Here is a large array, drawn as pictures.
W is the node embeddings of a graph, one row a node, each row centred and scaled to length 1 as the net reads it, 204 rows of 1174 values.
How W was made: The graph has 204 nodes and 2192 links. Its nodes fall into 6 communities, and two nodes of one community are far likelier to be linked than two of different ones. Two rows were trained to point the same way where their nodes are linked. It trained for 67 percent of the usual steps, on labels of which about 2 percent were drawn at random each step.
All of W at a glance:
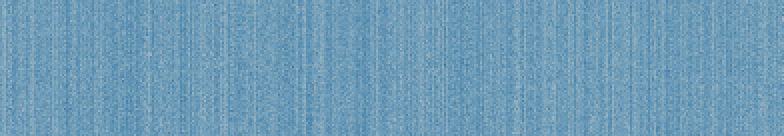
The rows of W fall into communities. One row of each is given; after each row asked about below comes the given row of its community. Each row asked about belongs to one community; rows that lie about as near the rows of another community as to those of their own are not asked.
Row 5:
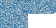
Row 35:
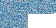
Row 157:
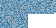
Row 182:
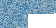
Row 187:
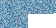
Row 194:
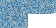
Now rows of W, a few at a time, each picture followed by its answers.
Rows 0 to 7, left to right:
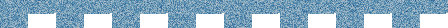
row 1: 194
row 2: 5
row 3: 194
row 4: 187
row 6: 35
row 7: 35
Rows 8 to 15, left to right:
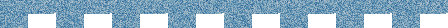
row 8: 187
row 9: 182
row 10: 157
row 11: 5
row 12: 182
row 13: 187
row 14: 157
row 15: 157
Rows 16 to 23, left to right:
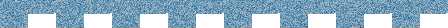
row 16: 182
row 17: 5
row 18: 182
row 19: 194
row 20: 5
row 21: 157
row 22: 187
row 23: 194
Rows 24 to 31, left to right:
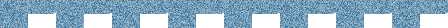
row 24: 187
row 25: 35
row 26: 187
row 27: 182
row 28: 187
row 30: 157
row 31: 194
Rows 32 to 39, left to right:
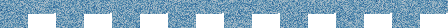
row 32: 187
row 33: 194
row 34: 5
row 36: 35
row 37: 157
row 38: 35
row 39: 194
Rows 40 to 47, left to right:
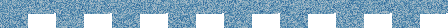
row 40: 182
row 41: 5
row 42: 5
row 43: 182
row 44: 187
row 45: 187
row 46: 35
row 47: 182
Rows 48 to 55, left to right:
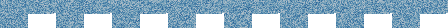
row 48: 5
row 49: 157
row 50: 187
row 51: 35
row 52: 182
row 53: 5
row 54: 187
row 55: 194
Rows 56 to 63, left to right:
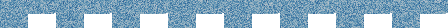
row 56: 5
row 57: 194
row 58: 5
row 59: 182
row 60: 157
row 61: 157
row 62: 182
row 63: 35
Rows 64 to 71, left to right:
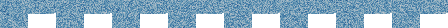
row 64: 194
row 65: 5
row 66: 194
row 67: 157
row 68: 5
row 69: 35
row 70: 5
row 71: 35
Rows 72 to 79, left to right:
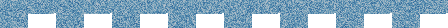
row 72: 194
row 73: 157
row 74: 157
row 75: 182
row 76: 5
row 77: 187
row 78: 194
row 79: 182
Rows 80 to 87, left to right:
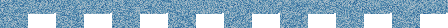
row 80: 35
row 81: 157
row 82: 35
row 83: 182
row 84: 5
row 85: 182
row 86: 194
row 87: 187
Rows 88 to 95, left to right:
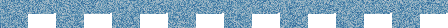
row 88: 5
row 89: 157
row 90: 187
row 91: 194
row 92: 194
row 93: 187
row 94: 157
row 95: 187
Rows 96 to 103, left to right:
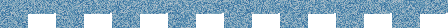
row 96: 157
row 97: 157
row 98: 157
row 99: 187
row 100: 5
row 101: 187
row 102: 5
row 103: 35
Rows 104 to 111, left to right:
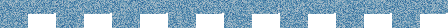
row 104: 157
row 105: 194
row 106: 194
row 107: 194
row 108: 35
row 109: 194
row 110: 182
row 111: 157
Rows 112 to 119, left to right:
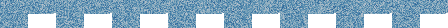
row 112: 187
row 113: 194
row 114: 35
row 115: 182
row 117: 182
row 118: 157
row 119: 35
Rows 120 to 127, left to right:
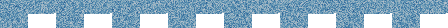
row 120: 5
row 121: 157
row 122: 194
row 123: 194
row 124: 187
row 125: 194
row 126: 182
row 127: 182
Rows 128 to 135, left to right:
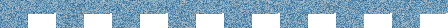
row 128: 157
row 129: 182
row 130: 187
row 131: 182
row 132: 187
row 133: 187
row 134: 5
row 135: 35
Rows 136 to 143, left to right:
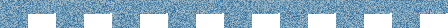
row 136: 157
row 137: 187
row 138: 182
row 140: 157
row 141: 5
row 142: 35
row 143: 5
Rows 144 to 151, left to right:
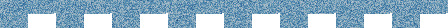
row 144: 35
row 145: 182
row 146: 35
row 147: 182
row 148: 194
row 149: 157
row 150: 187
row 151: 182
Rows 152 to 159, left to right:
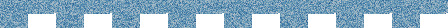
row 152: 182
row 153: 182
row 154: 194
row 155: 187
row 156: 35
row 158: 194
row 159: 182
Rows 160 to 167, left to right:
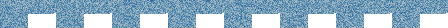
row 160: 187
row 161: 157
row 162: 35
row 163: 35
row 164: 35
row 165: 182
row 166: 35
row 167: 35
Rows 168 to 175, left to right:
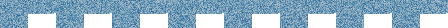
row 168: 5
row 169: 194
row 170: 187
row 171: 182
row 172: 157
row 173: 5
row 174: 194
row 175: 182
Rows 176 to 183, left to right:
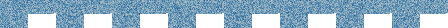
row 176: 35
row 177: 182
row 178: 182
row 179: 187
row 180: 182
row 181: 187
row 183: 5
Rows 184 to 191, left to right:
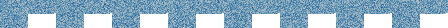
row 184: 194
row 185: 35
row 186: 5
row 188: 182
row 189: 5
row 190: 194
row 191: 194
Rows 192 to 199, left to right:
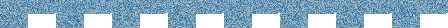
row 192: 35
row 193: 182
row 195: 187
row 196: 194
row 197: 194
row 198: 187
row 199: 187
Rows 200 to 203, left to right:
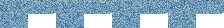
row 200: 194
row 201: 187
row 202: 194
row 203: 5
